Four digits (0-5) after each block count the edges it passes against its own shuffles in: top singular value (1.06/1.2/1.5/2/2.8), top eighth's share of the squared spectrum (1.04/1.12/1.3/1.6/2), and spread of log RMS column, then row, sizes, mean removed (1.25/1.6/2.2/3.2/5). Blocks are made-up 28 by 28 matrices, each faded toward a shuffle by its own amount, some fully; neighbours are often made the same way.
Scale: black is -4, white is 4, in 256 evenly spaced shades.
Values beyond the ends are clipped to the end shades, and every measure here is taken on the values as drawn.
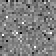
0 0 0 0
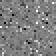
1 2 0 0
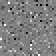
0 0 0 0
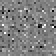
1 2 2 2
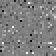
0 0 0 0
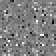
1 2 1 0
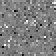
0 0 0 0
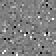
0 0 0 0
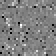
1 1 0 1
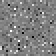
0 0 0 0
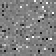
0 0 0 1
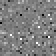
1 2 0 0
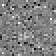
1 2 0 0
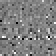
3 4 1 2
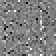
3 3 1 0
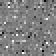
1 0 0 1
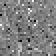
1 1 1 0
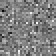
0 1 0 0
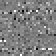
2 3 0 2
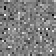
1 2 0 1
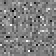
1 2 0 2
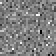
1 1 0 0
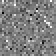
0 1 0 0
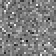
0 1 0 0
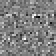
1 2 0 3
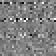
2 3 0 2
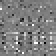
3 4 1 2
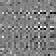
4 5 1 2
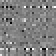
4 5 1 2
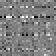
4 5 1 2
